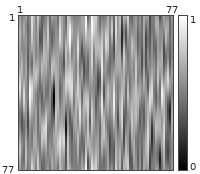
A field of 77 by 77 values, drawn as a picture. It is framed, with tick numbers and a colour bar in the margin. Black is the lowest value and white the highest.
Streaks run downward. The values follow a bell shape. On average the colour sits 60% of the way up the scale. No overall slope runs across the table.
